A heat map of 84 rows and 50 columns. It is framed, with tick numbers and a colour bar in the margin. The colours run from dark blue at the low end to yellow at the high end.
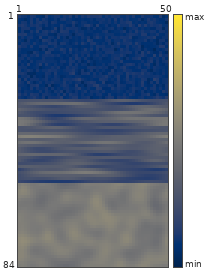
It is made of 3 by 1 panels. Panel 1,1: very low, fine-grained, faint in contrast. Panel 2,1: low, streaked across. Panel 3,1: middling, blotchy, faint in contrast.
